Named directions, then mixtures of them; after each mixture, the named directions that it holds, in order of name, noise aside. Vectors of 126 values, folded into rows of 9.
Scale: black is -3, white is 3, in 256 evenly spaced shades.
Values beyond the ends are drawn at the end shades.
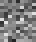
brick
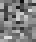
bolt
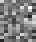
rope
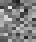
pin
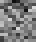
bolt, pin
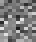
brick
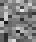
bolt, brick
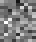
brick, pin, rope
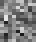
bolt, brick, rope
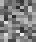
bolt, brick, rope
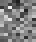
pin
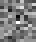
bolt, brick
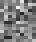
bolt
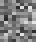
bolt, brick, rope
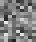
bolt, brick, rope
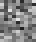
bolt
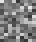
rope
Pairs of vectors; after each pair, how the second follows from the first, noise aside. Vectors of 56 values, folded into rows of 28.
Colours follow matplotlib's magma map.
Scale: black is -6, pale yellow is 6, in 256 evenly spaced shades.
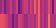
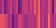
copied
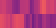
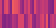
shuffled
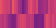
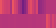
partly zeroed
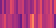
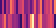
scaled up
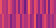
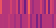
partly zeroed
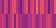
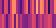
scaled up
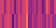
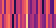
scaled up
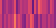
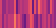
copied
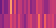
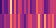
scaled up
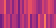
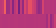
partly zeroed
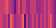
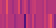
partly zeroed
